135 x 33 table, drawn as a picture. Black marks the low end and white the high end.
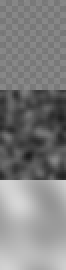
It is made of 3 by 1 panels. Panel 1,1: middling, checkered, faint in contrast. Panel 2,1: low, blotchy. Panel 3,1: high, smooth.
